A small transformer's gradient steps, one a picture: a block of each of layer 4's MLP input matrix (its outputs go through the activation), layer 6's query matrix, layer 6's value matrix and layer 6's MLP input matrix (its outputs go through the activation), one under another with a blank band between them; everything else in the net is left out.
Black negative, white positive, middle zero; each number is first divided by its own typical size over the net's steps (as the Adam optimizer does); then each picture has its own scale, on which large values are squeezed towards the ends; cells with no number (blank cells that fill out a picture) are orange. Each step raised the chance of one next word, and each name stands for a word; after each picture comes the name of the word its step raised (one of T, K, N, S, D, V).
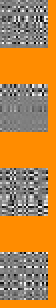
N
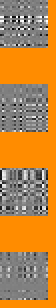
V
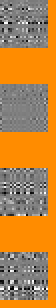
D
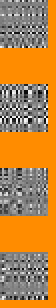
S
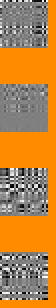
S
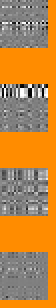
V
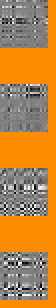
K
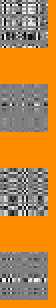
N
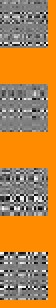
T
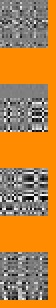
T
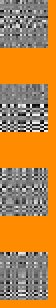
S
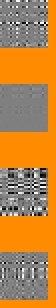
D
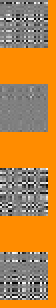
N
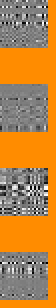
K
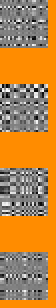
N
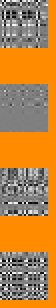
S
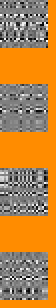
N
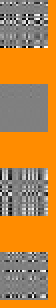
V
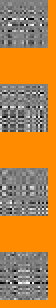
K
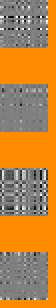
V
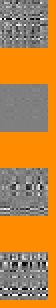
K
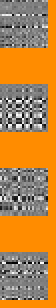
T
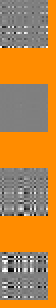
D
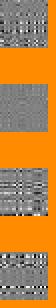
D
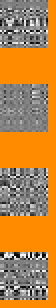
S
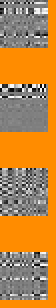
S
